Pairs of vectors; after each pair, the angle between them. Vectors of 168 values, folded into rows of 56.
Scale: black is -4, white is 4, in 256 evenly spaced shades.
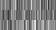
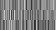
partly opposed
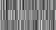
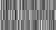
nearly parallel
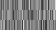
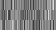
orthogonal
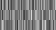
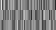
nearly opposite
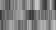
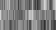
nearly opposite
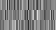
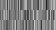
partly aligned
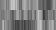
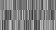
orthogonal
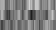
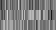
partly opposed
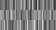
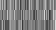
orthogonal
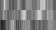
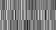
orthogonal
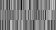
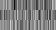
orthogonal
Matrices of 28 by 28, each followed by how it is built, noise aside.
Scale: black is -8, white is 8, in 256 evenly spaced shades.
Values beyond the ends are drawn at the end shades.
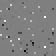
sparse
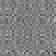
low rank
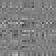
low rank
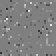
sparse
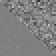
upper triangular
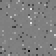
sparse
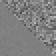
upper triangular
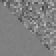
upper triangular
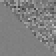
upper triangular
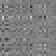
low rank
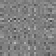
low rank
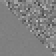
upper triangular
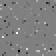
sparse
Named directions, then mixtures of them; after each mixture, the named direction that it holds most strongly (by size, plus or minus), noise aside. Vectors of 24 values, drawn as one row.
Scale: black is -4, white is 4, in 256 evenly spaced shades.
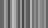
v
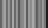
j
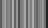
j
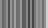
j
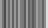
j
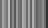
j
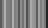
j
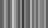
v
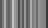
v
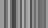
v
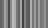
v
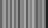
j
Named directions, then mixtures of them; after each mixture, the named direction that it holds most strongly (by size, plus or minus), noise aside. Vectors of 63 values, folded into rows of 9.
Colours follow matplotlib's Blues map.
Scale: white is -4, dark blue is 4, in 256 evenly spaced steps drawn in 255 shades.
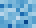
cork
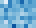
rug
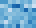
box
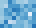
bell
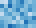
cork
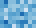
rug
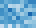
cork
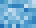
box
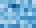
box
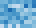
box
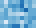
rug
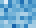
rug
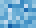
box
